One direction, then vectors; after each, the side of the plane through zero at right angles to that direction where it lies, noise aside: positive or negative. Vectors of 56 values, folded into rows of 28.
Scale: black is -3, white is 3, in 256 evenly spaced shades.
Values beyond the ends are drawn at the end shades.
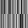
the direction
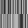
positive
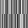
negative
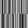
positive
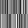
negative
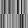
positive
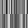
negative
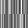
negative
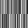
negative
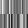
negative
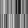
negative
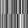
negative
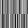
negative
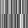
negative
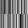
positive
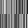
negative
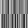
negative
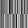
positive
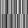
negative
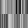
negative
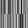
positive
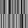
positive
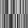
negative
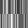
positive
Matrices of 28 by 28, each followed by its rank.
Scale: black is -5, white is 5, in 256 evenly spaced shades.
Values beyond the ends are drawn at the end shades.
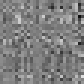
five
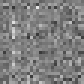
five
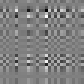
one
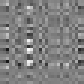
two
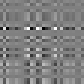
one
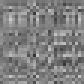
three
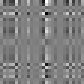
one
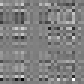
two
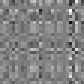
two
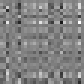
two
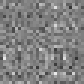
five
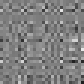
three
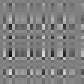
one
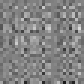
three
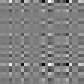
one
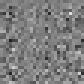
five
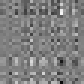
three
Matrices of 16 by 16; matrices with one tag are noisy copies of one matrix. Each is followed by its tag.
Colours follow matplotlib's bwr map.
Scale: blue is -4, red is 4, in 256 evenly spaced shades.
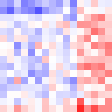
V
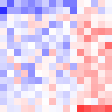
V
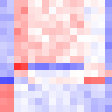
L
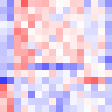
L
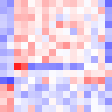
L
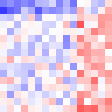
V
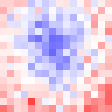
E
